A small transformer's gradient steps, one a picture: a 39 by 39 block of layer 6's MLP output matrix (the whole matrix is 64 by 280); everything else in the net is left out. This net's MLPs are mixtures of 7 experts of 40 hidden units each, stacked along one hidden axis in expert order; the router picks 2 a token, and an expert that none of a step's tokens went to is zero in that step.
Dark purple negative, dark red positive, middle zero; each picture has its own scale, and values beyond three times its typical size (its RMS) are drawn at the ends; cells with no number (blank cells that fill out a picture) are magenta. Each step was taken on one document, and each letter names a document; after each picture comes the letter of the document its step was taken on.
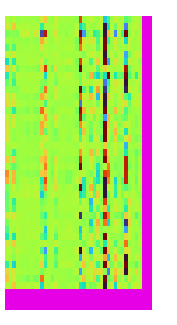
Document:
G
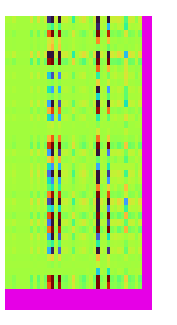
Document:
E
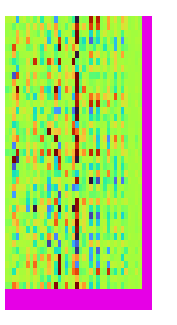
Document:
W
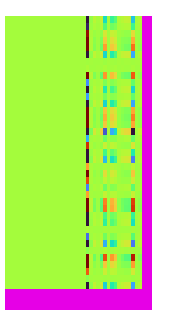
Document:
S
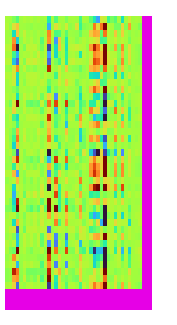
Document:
W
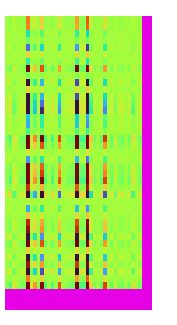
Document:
S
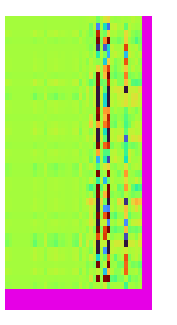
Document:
E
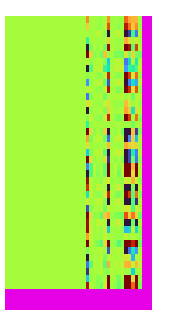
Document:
S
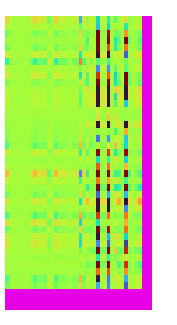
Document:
E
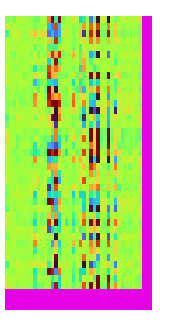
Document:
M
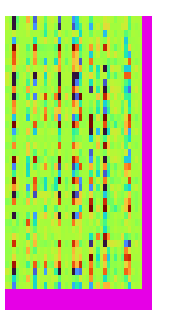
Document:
G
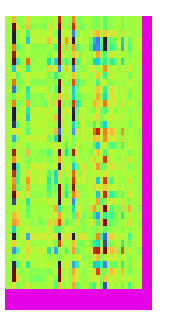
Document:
W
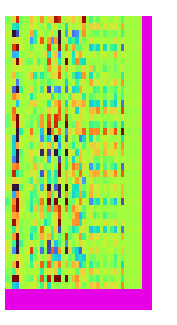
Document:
W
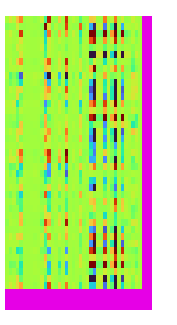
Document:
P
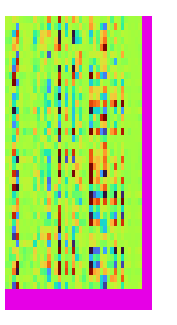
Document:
W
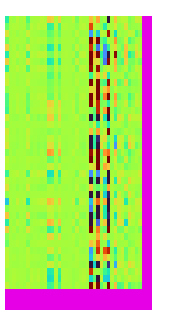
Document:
M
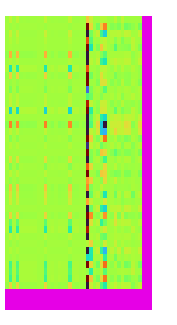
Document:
S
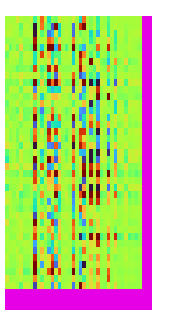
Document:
M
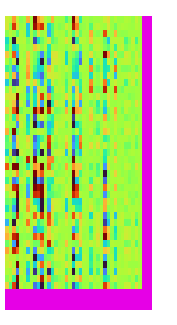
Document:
G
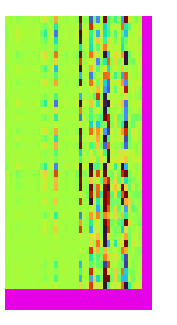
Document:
G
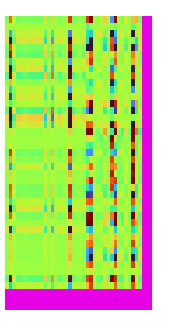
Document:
S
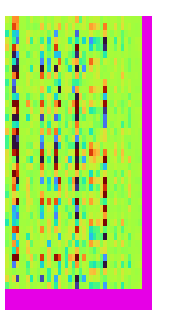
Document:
W
